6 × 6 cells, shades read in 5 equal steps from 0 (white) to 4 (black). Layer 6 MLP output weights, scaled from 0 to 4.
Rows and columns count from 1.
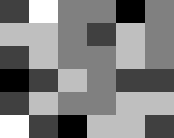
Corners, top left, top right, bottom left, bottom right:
3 2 0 3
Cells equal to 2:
11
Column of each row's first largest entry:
5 4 1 1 1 3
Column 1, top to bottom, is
3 1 3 4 3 0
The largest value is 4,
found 3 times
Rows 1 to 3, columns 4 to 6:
2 4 2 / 3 1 2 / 2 1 2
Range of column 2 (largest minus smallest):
3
